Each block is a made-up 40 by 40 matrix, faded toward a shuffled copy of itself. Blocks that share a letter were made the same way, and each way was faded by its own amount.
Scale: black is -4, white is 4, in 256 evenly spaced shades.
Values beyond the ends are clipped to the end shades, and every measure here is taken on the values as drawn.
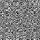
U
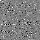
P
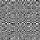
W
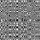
W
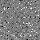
P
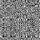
U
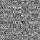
U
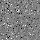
P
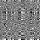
W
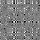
W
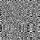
U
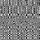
W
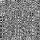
U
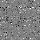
P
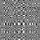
W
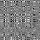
W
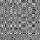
W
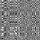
W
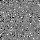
P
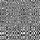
W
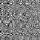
U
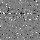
P
